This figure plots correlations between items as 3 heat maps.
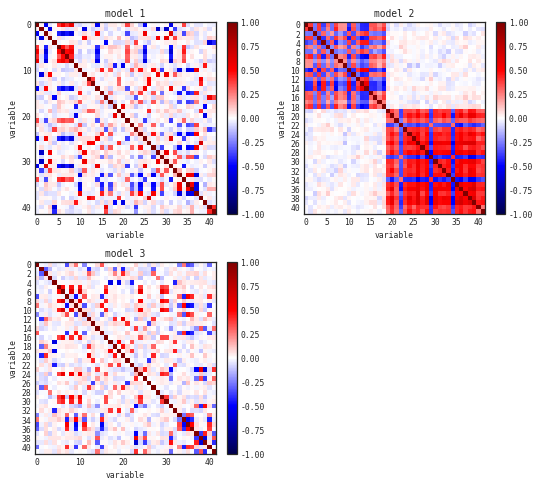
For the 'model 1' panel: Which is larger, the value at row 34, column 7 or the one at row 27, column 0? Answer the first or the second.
the first
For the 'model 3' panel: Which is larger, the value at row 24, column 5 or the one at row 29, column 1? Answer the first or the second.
the first
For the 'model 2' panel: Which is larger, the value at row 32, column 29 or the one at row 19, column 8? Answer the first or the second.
the second
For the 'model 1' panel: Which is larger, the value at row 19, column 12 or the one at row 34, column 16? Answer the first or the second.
the first
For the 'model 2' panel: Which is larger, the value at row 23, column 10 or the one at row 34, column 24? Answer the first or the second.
the first
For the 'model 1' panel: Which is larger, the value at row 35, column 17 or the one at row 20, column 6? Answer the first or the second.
the second
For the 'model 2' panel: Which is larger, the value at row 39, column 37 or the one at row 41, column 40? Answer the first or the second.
the first
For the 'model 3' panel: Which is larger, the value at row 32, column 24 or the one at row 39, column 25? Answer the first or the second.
the first
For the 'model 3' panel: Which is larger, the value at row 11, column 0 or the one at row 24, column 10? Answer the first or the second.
the second
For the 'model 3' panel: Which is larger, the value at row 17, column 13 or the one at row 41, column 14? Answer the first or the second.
the second
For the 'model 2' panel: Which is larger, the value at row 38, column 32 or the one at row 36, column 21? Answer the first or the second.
the first
